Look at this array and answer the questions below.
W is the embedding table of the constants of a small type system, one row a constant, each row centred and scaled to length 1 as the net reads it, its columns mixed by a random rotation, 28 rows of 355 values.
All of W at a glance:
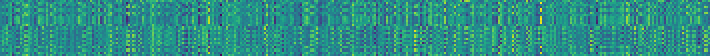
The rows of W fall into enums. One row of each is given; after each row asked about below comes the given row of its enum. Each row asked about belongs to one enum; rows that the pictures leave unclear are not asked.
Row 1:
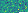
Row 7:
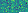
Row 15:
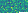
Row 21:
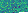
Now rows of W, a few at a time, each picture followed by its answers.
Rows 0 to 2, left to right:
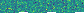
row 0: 21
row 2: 7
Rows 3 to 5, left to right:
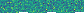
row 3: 15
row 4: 1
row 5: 1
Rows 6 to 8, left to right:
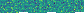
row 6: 15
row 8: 1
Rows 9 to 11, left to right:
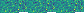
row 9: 1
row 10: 1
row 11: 1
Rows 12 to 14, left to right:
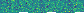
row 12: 7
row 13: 21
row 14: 21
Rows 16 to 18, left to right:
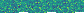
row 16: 21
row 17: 15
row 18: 15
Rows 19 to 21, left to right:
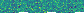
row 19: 21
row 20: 15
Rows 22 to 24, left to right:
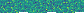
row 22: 15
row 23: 1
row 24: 15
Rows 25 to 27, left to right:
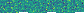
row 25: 15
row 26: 1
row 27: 7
